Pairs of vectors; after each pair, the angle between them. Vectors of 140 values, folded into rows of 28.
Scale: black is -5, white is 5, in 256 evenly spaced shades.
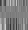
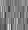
partly opposed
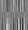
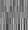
nearly opposite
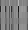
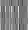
nearly opposite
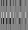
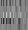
nearly parallel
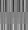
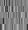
orthogonal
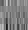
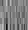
nearly parallel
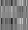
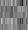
nearly opposite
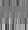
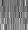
partly aligned
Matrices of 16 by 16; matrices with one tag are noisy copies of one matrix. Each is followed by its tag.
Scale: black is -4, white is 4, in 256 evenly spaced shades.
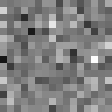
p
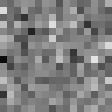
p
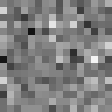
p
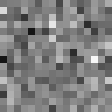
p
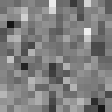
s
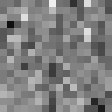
s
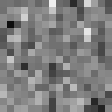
s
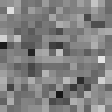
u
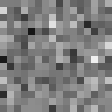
p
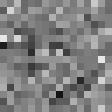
u
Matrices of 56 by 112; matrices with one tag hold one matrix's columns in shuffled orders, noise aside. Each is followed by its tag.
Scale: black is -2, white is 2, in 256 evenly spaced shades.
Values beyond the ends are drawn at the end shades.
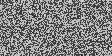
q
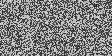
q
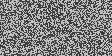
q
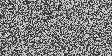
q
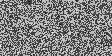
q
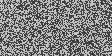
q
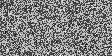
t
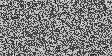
q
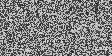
t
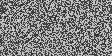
t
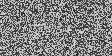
t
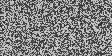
t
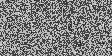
t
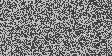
q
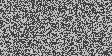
t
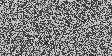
q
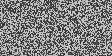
t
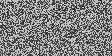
q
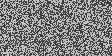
q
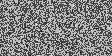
t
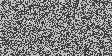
q
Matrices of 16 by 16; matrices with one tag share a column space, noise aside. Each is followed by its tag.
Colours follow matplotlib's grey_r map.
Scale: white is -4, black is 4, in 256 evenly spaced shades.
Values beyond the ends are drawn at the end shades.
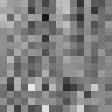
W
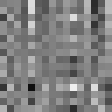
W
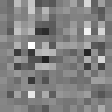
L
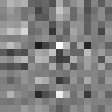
L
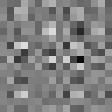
L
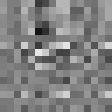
L
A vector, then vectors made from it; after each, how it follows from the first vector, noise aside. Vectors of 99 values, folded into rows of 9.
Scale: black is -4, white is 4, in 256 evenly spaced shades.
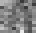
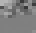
partly zeroed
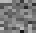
sign-scrambled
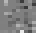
partly zeroed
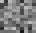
sign-scrambled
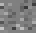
partly zeroed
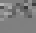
partly zeroed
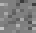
partly zeroed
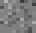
partly zeroed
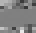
partly zeroed
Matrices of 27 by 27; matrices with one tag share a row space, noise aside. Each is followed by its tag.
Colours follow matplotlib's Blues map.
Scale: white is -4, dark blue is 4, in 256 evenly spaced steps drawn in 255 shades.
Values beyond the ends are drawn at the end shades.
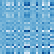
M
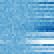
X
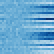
X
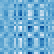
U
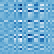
U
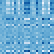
M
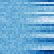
X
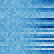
X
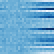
X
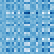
M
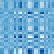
U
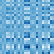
M
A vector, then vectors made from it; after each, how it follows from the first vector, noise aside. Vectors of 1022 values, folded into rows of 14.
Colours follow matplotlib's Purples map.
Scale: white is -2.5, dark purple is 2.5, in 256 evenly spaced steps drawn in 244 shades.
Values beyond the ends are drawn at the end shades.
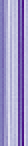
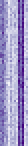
copied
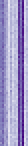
copied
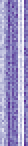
negated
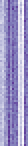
negated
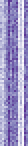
negated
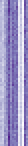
negated
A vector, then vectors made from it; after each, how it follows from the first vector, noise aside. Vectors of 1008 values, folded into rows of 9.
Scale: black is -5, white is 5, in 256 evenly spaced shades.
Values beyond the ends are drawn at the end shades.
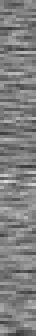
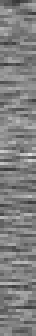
reversed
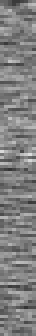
reversed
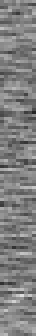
wrapped around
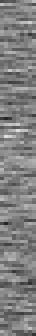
wrapped around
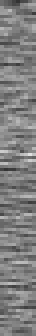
reversed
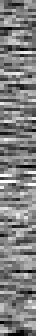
scaled up
